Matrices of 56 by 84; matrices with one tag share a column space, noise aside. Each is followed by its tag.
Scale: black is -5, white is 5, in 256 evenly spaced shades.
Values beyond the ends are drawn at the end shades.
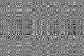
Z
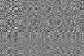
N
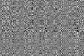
N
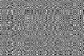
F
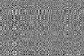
F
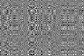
F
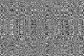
Z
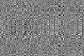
Z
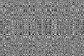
Z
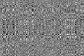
Z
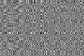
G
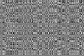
G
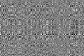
Z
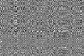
N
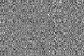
G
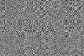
N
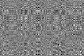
F
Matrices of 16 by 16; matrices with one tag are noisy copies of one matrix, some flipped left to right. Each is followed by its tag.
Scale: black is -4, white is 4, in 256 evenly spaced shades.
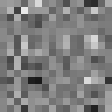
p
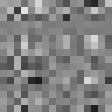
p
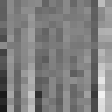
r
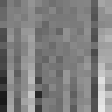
r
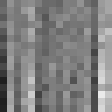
r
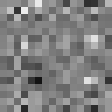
p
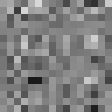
p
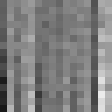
r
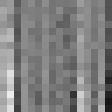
r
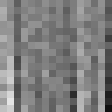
r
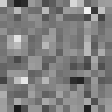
p
